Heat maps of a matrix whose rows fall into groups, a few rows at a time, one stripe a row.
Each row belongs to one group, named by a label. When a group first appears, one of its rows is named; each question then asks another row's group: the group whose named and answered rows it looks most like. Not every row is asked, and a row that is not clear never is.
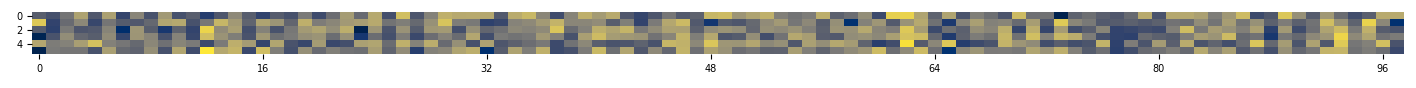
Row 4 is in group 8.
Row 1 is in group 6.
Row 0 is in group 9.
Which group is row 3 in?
6
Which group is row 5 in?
6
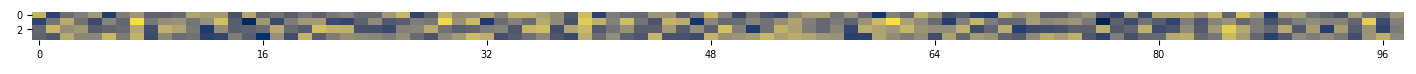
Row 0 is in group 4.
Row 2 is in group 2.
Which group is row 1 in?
6
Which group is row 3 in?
9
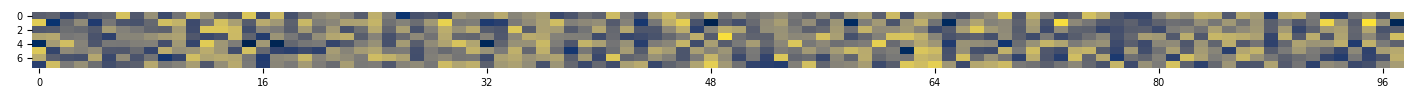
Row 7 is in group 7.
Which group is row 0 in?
4
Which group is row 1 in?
6
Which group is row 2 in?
6
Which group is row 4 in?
6
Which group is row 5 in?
4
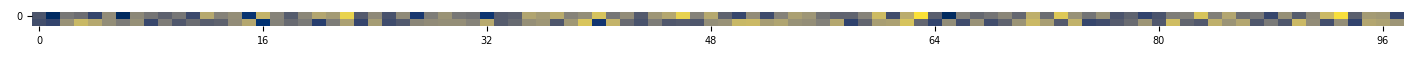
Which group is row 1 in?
9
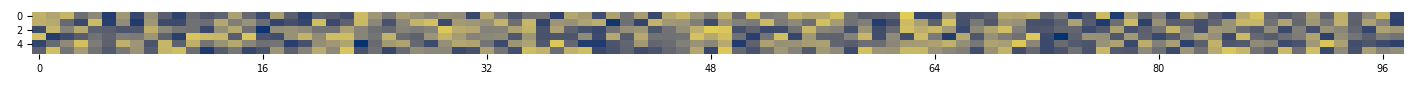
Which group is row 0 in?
8
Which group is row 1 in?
8
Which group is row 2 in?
7
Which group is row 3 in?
4
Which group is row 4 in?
7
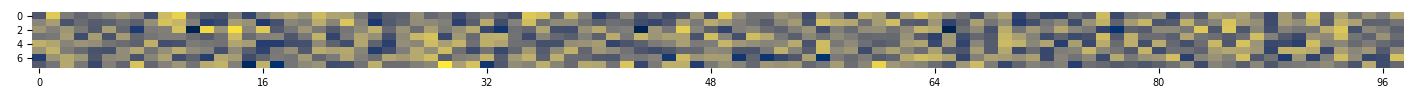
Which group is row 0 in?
2
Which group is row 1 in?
2
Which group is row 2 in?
6
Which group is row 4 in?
8
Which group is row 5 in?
2
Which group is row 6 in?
7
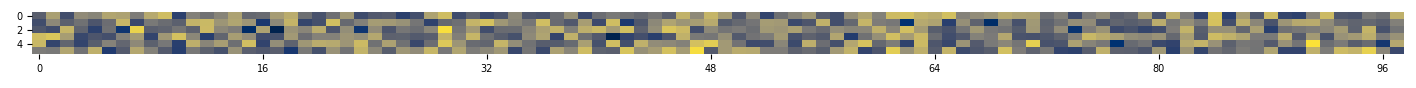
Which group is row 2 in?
6
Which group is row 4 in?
4
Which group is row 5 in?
8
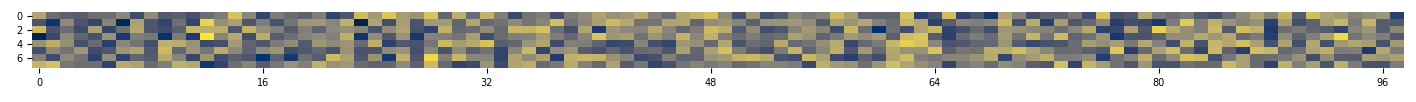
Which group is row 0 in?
8
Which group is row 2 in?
4
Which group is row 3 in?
6
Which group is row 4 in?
2
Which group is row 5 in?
7
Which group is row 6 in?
9
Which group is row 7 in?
2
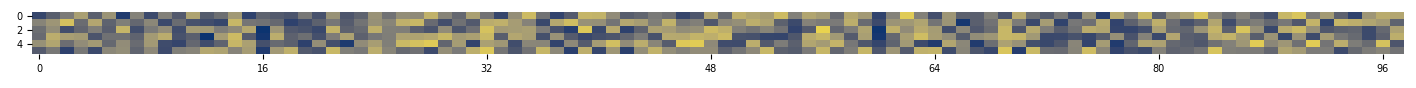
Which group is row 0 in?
9
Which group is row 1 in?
8
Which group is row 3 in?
7
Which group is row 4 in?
8
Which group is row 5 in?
4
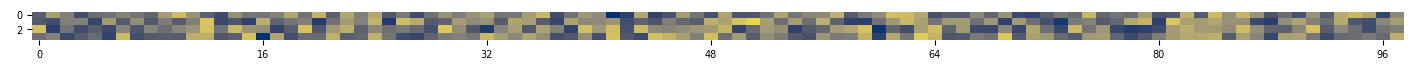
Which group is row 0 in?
2
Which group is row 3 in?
4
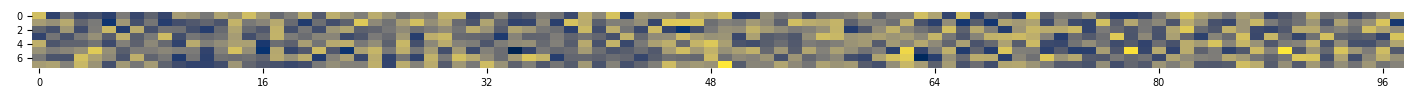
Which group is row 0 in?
4
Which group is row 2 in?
9
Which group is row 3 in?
7
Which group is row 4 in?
4
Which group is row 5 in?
8
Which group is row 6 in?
9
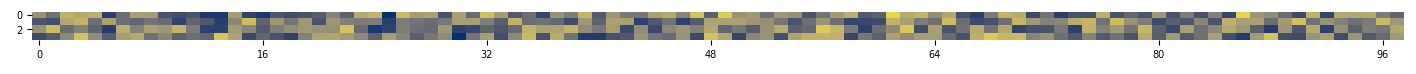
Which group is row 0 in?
8
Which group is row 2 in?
2
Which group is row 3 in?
7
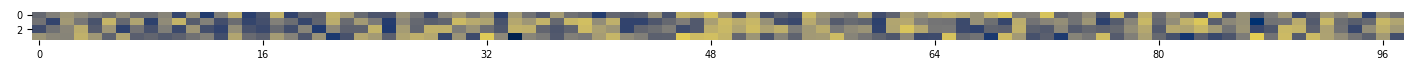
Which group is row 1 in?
9
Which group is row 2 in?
9
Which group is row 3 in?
8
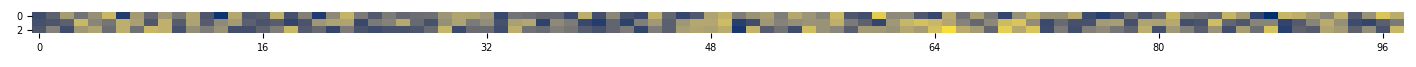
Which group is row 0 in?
9
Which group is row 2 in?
7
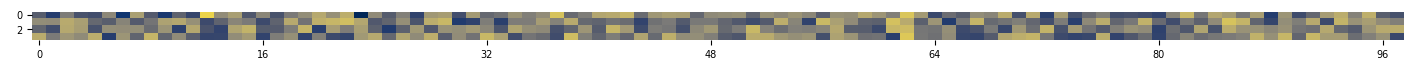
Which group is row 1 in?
2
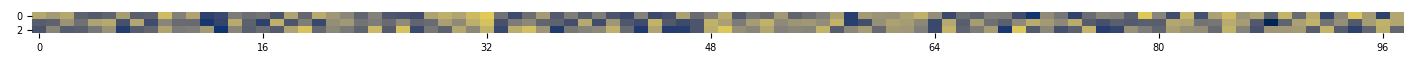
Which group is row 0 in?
2
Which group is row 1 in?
9
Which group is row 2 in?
9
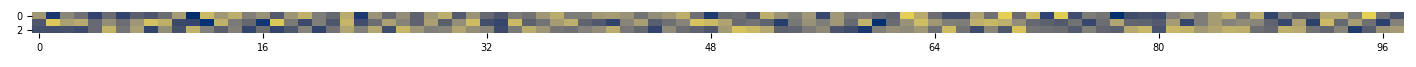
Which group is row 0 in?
6
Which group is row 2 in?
9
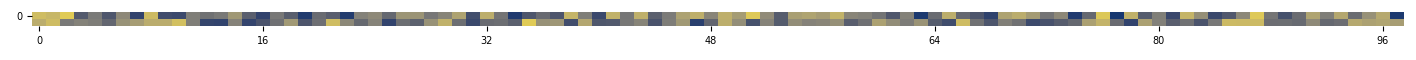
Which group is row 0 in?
8
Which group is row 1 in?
2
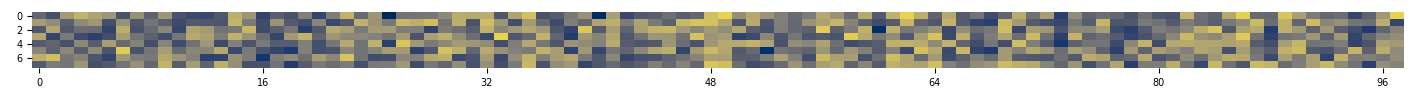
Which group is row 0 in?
9
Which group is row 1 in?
8
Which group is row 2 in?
4
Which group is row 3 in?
4
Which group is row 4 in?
9
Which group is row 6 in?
2
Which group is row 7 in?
7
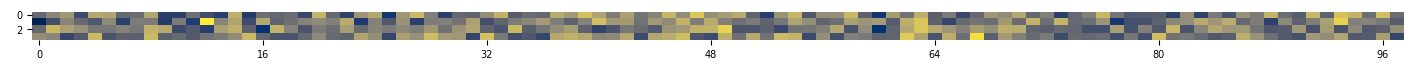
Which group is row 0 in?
8
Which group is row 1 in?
6
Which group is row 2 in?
7
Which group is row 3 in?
8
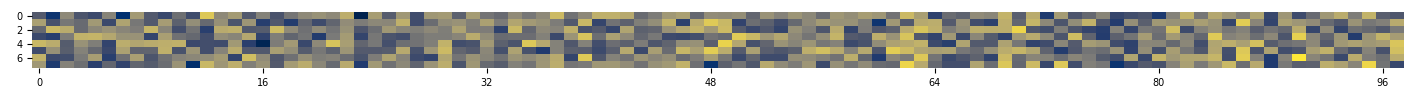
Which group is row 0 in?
6
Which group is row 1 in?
4
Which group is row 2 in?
7
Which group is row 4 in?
2
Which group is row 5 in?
7
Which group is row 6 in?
4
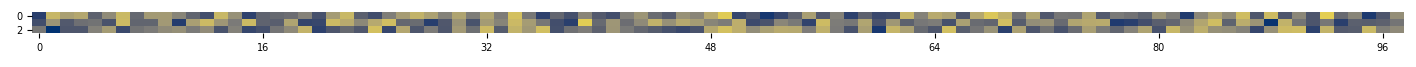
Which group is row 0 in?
7
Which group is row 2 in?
9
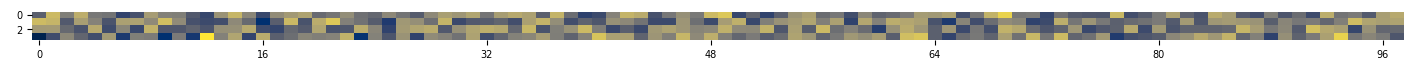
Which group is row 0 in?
7
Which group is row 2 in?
8
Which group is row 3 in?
6
